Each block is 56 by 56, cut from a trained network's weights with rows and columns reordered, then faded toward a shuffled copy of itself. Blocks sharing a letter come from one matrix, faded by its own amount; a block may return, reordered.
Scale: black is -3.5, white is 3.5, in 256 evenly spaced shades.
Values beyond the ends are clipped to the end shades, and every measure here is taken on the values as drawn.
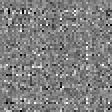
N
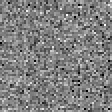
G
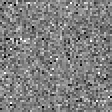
G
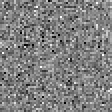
G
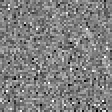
G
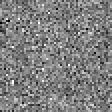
G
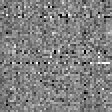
N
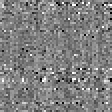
N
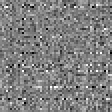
N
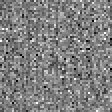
G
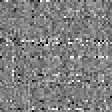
N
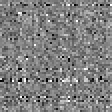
N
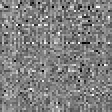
N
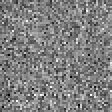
G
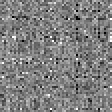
N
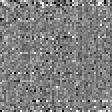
N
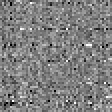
N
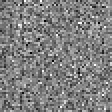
G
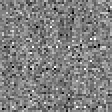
G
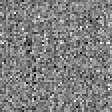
G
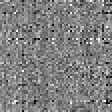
N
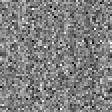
G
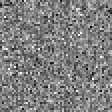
G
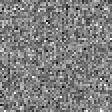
G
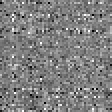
N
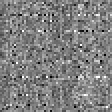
N
